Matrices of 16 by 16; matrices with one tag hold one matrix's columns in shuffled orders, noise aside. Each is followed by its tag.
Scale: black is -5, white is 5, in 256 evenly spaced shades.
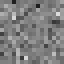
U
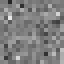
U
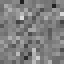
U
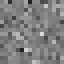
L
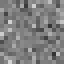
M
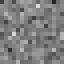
L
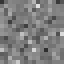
L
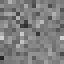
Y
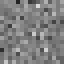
L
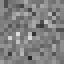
Y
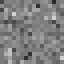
U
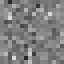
U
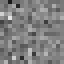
U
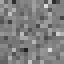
L
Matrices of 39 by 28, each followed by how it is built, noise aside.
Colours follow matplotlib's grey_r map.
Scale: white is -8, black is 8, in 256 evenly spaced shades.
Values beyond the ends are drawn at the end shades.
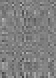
low rank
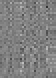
low rank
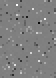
sparse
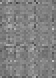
low rank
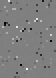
sparse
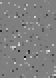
sparse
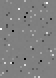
sparse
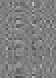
low rank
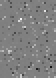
sparse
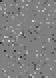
sparse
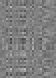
low rank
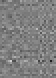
low rank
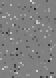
sparse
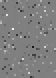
sparse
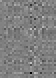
low rank
